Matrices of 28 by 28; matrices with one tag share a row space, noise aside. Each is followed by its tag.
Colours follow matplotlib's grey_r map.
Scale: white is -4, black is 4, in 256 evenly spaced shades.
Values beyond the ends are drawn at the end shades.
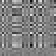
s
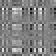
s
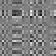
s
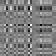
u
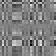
s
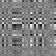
s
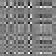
u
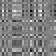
s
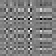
u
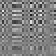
s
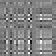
u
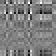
u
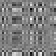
s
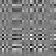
s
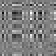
s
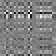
u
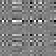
s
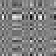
s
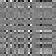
u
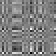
s
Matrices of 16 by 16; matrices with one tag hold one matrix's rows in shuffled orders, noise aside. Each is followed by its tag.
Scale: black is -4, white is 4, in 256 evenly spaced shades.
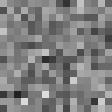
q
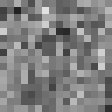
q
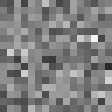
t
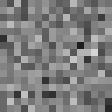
t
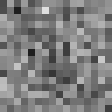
q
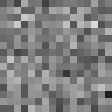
t
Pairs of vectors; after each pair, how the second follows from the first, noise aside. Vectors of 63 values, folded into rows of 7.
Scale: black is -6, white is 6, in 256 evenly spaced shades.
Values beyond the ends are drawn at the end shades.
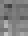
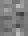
wrapped around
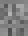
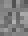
wrapped around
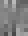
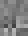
wrapped around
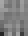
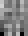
scaled up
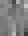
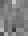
wrapped around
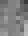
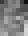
scaled up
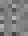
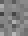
wrapped around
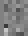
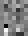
scaled up
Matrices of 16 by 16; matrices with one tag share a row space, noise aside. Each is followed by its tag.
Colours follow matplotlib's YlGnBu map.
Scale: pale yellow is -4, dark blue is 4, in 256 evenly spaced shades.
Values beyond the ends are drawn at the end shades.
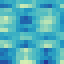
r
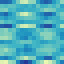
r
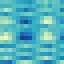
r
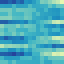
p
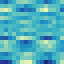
r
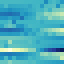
p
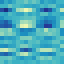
r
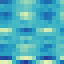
r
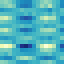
r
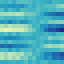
p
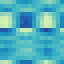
r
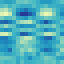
r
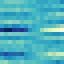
p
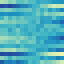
p
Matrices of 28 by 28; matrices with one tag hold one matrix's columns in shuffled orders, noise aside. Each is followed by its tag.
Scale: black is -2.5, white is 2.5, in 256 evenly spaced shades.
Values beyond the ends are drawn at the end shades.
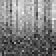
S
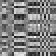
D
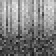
S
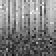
S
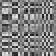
D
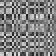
D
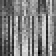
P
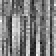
P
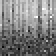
S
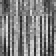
P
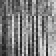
P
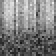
S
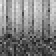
S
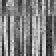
P
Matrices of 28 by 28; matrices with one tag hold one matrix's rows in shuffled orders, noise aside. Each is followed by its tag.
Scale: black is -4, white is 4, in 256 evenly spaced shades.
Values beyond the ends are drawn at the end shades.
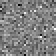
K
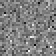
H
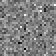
K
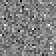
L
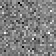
L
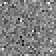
L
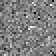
H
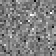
H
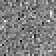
L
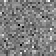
L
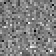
H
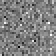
L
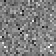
L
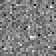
H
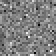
H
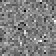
K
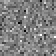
K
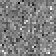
L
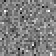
L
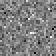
H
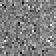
L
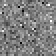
L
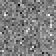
L
